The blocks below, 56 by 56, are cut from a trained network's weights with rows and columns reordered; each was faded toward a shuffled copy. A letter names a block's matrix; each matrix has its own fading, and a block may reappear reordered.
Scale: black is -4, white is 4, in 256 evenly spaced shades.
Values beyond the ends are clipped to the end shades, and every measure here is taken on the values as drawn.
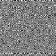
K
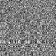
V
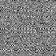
K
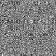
V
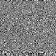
K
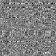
K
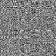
V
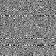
K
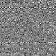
K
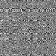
K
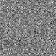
V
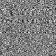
V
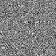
V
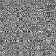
V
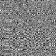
K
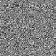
V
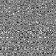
K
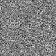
V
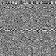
K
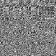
V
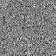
V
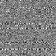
K
